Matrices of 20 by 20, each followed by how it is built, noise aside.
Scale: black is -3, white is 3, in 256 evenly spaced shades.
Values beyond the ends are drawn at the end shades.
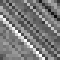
Toeplitz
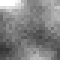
smooth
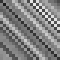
Toeplitz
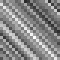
Toeplitz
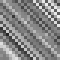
Toeplitz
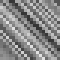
Toeplitz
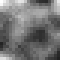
smooth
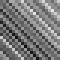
Toeplitz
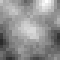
smooth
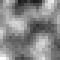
smooth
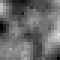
smooth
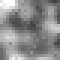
smooth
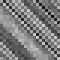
Toeplitz
